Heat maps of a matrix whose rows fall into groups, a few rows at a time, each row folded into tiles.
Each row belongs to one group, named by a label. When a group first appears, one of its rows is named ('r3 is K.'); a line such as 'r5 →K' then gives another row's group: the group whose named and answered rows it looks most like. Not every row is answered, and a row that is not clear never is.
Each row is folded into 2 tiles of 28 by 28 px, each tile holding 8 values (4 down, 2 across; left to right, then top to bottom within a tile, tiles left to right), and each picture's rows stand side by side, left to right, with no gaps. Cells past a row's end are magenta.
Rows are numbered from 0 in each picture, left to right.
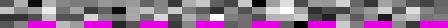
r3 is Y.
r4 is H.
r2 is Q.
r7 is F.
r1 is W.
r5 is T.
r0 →H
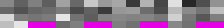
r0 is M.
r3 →T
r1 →M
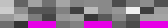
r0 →T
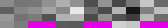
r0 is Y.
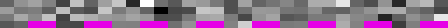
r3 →Q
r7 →Y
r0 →Y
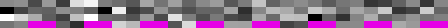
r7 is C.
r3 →M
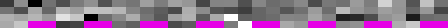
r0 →C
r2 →T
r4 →M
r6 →H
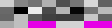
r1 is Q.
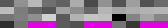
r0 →Y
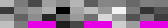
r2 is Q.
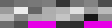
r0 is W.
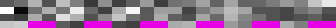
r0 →Q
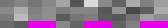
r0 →F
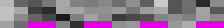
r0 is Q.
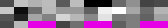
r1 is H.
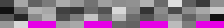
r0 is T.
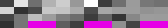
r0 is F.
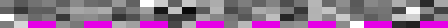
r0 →M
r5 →Q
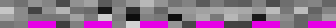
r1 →Y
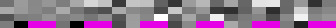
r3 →Y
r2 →Y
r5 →F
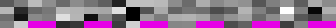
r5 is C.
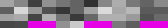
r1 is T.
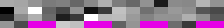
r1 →W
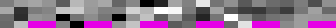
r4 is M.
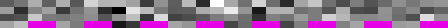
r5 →Y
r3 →H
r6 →C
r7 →W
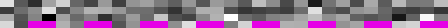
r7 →W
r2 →Y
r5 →C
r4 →M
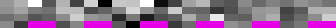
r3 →Y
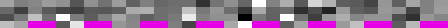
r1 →M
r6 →C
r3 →F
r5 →M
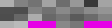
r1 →H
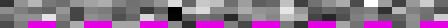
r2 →W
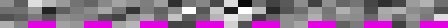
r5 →C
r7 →Y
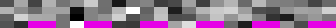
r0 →F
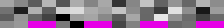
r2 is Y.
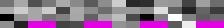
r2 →T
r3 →M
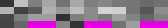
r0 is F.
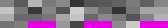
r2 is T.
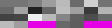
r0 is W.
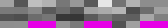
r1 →H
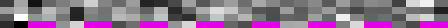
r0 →F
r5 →Q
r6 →M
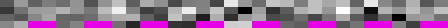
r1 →H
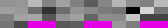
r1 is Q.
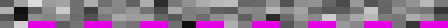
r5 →Y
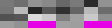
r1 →C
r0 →W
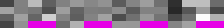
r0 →Y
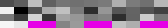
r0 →Q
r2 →W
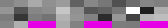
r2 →W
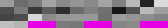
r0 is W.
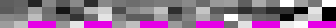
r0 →C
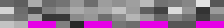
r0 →Q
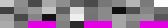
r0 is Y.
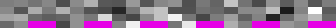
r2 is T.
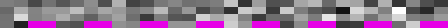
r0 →F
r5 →Y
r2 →T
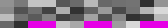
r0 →M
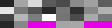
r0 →Y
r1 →Q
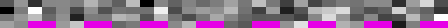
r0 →C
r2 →H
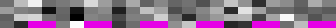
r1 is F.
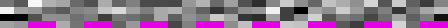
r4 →T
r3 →Y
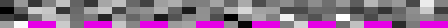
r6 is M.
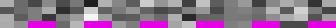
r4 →H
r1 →C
